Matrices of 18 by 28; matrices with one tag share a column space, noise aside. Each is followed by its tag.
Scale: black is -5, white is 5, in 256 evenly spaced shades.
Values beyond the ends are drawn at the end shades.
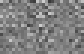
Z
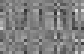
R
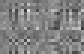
R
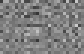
Z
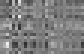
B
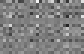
Z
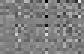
Z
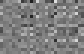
Z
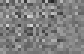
Z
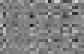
Z
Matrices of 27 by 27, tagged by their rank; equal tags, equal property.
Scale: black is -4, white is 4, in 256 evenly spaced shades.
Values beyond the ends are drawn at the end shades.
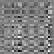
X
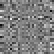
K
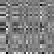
X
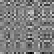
K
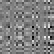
X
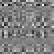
K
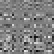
K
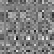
K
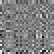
K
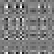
X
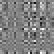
X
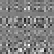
K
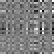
X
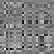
K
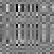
X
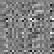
K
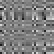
X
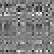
K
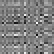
X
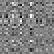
K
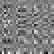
K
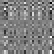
X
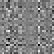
K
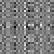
X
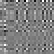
X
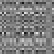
X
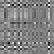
X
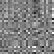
K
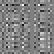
X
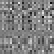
K
